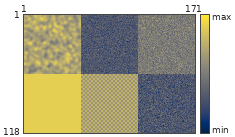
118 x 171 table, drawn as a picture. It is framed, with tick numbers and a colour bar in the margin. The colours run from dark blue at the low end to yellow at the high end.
The table splits into 2 rows of 3 panels. Panel 1,1: high, blotchy. Panel 1,2: low, fine-grained. Panel 1,3: middling, fine-grained. Panel 2,1: very high, flat. Panel 2,2: high, checkered. Panel 2,3: low, fine-grained.
